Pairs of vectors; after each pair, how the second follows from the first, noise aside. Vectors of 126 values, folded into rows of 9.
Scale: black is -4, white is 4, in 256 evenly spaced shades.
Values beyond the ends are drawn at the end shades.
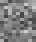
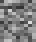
shuffled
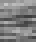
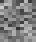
shuffled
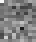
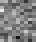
shuffled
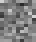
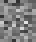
shuffled
